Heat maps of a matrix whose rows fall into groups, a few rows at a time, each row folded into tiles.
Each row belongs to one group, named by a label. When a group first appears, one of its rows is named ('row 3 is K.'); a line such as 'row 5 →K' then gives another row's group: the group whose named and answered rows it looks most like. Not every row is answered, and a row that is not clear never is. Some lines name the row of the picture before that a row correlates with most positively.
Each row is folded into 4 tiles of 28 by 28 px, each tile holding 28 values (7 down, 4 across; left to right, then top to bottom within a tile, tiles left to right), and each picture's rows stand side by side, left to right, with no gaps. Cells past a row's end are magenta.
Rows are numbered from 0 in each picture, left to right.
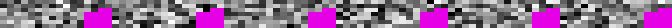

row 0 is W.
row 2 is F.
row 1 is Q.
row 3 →Q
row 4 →F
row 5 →Q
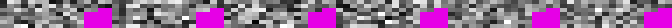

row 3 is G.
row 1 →G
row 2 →Q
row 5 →W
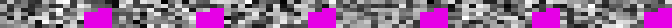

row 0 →W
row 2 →Q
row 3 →W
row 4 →Q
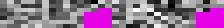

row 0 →F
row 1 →Q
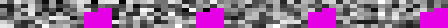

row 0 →Q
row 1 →Q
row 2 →Q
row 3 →G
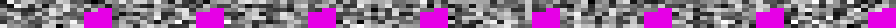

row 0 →W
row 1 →F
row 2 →Q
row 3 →G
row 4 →Q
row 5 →W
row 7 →F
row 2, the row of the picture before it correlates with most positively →1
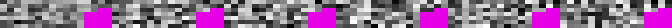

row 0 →G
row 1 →G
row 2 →G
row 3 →Q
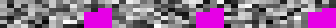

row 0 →Q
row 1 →Q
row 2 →G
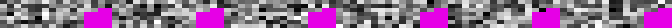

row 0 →G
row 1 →W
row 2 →G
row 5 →F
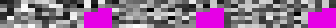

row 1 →G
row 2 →G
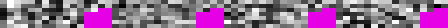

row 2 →Q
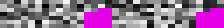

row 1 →W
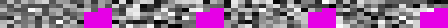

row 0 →W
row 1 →G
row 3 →W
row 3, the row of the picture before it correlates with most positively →0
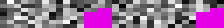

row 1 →W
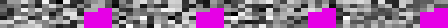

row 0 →F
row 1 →W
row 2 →G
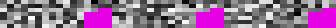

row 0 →W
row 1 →W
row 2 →G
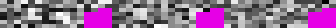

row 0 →Q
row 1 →Q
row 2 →W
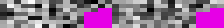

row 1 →F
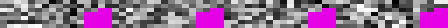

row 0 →G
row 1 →Q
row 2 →F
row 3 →Q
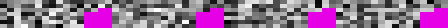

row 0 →W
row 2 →G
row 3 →W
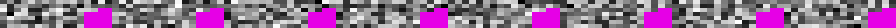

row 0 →G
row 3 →Q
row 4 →W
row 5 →G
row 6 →F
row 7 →G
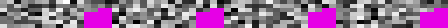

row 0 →W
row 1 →G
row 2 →F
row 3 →G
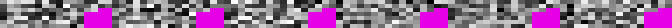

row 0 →F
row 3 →F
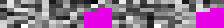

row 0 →F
